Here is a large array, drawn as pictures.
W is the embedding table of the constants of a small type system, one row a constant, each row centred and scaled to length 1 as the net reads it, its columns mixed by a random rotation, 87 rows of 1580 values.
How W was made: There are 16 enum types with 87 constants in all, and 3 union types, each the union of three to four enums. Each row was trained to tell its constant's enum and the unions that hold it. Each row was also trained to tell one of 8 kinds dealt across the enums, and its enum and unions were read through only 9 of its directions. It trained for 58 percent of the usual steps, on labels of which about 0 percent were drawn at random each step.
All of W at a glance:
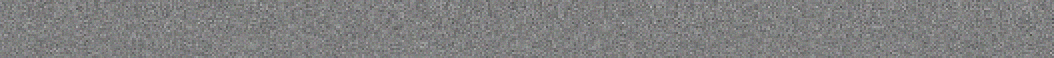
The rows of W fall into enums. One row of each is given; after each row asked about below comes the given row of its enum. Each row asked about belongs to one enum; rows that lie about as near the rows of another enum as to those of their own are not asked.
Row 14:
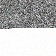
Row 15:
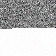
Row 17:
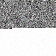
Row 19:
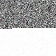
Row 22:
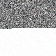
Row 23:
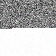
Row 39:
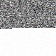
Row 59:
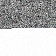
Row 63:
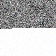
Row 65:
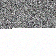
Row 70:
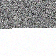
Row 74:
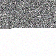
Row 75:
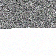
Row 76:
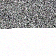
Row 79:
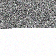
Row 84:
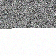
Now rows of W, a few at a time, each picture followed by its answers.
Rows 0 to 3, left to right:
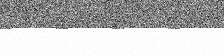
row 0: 22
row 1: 15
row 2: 39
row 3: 15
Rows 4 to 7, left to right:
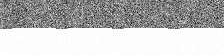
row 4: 75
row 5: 14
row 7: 14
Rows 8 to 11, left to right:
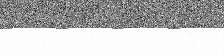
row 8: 23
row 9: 22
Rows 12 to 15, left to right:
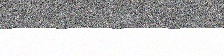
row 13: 74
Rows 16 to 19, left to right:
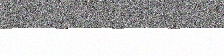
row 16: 22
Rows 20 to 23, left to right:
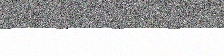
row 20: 15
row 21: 17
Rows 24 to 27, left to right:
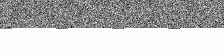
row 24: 79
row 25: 23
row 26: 65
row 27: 15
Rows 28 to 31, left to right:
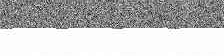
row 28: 17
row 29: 15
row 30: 76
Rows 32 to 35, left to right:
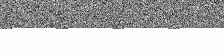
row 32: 65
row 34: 65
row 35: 17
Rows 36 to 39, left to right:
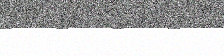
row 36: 22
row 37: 19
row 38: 76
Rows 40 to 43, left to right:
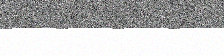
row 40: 19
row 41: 39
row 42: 79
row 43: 75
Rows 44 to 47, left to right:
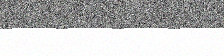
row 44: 19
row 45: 79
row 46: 14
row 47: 65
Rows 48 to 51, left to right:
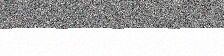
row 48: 14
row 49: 22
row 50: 19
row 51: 39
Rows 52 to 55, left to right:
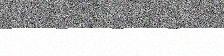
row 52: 70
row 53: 39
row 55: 70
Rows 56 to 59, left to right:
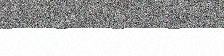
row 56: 15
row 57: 14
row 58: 17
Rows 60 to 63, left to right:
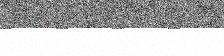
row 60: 75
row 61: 65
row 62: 23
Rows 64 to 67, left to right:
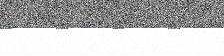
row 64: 14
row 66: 75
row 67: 39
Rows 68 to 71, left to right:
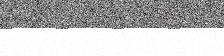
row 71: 23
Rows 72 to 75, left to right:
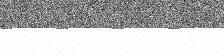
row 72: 39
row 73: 17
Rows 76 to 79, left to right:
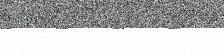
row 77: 22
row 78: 17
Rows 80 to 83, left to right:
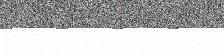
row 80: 65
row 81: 75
